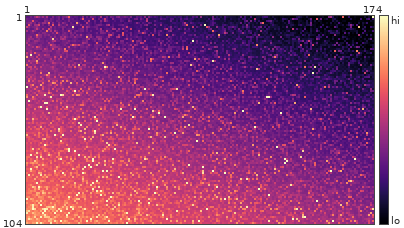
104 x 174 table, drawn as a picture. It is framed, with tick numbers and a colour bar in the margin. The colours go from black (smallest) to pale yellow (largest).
Ninth with the highest average: bottom left. Ninth with the lowest average: top right. Grain: fine. Stripes: none. Slope: up to the bottom left.
